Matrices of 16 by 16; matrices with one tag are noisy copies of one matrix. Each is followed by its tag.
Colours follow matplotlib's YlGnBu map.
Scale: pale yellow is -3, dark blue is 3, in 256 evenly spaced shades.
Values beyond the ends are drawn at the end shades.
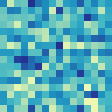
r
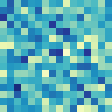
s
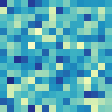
r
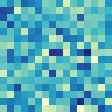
s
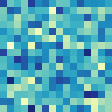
r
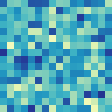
r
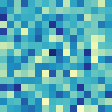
s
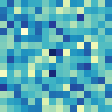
s
